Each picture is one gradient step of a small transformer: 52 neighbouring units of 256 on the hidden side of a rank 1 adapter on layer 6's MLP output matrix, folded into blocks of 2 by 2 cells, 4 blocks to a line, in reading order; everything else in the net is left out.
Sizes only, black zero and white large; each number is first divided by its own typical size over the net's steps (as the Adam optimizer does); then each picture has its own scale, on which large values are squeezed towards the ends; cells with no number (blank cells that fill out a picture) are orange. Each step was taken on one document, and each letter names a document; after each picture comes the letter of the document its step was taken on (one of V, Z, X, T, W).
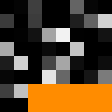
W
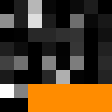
W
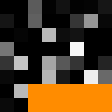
W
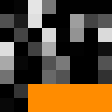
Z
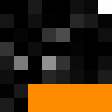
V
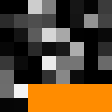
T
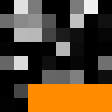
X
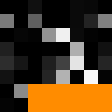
W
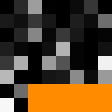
X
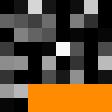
X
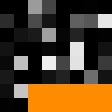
W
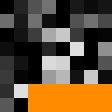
T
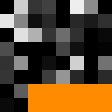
X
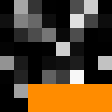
X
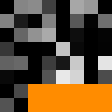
X
